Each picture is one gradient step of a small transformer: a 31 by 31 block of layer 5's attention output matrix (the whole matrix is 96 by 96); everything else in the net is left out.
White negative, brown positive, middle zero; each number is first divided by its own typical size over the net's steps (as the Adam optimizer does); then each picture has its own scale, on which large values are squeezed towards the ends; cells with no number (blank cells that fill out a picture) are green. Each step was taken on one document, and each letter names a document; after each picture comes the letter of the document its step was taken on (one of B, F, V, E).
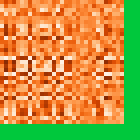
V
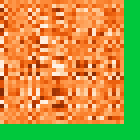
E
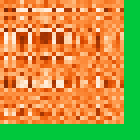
V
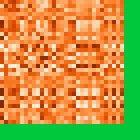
E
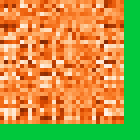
V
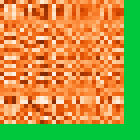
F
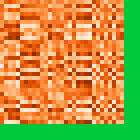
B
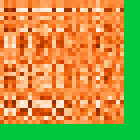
V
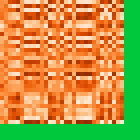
B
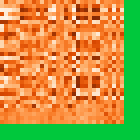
E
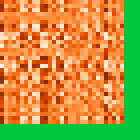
V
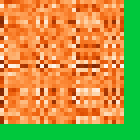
E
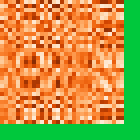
B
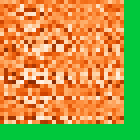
F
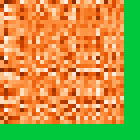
E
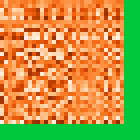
F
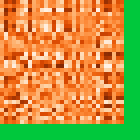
V
